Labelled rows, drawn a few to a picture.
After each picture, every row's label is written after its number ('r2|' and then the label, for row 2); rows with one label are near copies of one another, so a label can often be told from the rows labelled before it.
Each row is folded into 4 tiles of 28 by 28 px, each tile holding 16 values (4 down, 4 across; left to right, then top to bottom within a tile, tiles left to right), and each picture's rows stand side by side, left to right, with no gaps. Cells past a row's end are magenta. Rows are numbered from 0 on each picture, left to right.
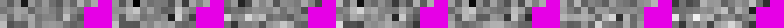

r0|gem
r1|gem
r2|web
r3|gem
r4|gem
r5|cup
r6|web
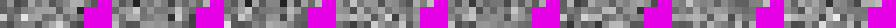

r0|web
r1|gem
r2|gem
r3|cup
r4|gem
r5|web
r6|cup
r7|cup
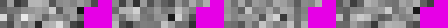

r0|web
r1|gem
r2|cup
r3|web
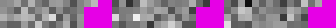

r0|cup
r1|web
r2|gem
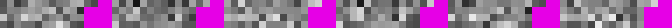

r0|web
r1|gem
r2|cup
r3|gem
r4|web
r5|cup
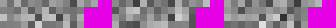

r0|cup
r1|gem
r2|cup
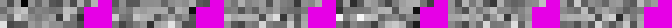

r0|gem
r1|web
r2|cup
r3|web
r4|cup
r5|cup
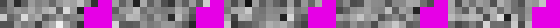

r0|web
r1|gem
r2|gem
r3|web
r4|cup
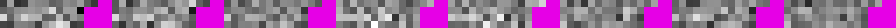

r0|web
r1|web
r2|web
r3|cup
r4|cup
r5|gem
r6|web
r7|gem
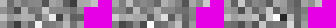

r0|cup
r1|cup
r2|cup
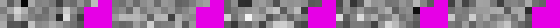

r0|gem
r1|cup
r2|web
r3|web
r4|web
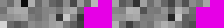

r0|gem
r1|gem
